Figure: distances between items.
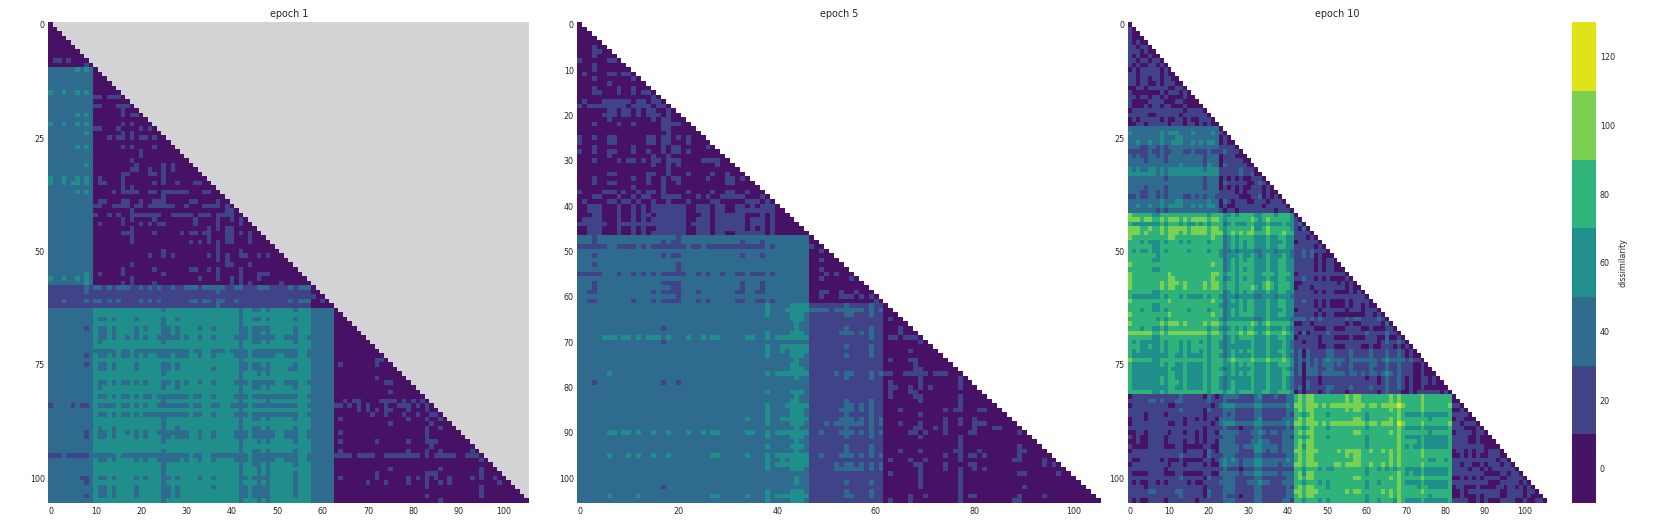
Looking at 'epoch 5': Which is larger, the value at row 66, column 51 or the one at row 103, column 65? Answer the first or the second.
the first
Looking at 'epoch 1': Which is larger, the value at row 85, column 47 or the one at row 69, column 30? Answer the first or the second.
the first
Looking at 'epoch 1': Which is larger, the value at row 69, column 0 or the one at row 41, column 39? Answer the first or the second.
the first
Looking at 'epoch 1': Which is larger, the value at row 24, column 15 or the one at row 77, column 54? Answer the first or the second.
the second
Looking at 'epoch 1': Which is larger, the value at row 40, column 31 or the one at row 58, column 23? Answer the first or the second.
the second
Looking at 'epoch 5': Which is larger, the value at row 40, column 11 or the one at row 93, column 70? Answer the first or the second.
the first
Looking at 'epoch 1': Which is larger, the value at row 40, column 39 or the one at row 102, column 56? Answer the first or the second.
the second
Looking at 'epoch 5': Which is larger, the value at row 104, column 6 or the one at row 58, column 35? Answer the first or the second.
the first
